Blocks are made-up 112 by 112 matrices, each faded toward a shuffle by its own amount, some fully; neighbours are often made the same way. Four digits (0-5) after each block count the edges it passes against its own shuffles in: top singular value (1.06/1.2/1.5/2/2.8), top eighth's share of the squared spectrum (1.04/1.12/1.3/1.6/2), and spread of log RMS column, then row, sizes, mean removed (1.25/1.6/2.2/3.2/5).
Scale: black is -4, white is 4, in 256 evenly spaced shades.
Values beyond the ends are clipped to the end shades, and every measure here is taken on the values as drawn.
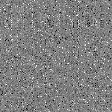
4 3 2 1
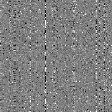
4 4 3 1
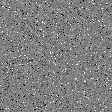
0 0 0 0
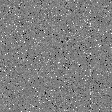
1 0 0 0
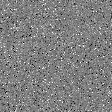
1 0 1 0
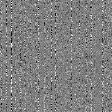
3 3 4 0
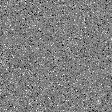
0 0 1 0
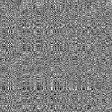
5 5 3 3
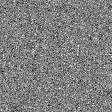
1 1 0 0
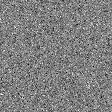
0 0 0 0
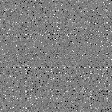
4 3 1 2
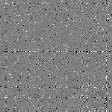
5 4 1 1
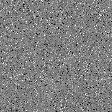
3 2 1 0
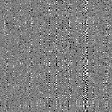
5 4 4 2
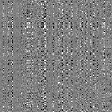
5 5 4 2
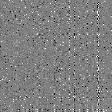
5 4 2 2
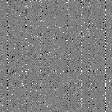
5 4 3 1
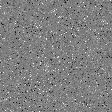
0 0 0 0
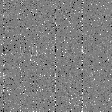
4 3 2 1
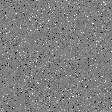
2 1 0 0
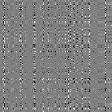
5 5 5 3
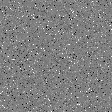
0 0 0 0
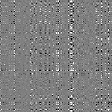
5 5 4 3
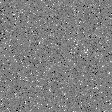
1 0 0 0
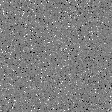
1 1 0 0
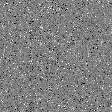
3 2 1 0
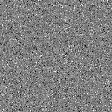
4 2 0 1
